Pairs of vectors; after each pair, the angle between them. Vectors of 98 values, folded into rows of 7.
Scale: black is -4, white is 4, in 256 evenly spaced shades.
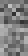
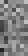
partly opposed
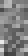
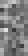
partly aligned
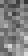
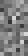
orthogonal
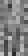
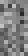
orthogonal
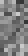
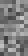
partly opposed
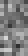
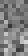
partly aligned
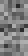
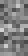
nearly opposite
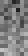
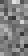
partly opposed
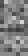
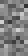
partly opposed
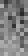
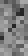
partly aligned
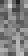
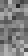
orthogonal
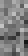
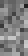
nearly opposite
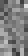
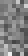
partly aligned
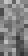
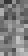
nearly opposite
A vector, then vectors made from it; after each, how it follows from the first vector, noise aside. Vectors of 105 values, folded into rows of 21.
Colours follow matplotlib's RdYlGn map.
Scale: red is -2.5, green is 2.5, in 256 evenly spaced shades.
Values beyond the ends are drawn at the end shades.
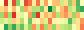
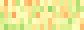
shrunk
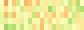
shrunk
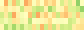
shrunk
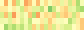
shrunk
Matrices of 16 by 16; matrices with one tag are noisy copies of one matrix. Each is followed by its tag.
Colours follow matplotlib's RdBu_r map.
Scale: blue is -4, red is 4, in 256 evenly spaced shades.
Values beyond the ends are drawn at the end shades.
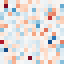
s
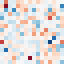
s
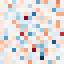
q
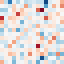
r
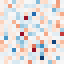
q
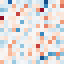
r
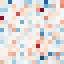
r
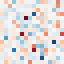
q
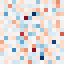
q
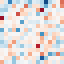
r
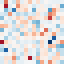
s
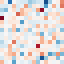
r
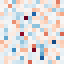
q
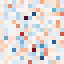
q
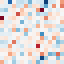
r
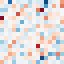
r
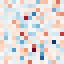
q
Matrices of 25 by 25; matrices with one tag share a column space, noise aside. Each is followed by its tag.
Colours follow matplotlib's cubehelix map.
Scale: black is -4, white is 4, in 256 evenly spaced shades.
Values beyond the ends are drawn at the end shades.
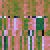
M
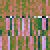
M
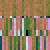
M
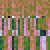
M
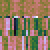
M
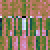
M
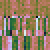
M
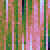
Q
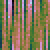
Q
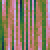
Q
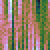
Q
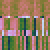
M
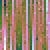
Q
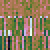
M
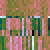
M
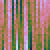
Q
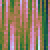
Q
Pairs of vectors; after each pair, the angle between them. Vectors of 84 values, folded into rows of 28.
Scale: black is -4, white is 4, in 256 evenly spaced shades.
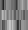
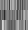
partly opposed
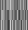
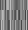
nearly parallel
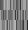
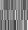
nearly opposite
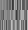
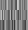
orthogonal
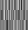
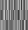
nearly parallel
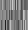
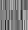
nearly parallel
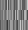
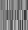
nearly opposite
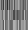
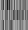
nearly parallel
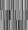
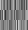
partly opposed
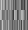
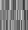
partly aligned
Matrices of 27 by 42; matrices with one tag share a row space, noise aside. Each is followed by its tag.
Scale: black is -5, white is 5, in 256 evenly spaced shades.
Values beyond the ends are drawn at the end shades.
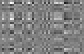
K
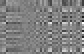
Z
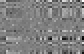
Z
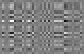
K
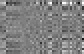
Z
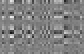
K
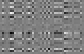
K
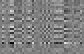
K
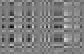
K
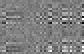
Z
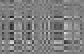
K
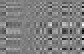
Z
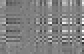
Z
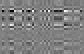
K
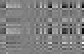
Z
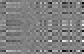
Z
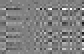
Z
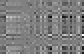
Z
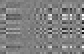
Z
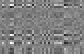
K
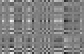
K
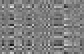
K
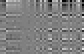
Z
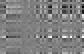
Z
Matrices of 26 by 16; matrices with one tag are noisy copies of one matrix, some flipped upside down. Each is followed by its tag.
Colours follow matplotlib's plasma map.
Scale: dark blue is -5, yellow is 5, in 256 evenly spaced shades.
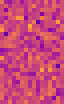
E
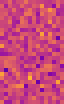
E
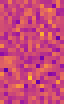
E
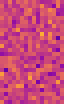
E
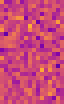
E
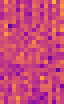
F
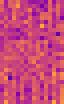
F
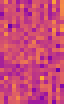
F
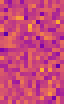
E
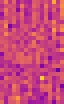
F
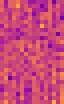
F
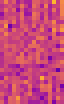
F
